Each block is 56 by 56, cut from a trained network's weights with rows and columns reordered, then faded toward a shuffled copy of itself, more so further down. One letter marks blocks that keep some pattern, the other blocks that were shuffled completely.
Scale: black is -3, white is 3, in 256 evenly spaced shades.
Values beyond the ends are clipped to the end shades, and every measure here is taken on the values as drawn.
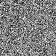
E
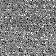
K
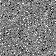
E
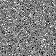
E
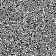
E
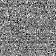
K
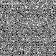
K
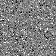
E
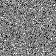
E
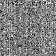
K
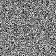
K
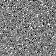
E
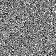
E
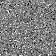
E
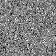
E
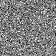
E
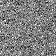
E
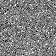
E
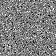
E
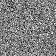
E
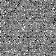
K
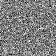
E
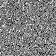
E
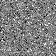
E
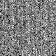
K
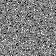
E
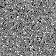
E
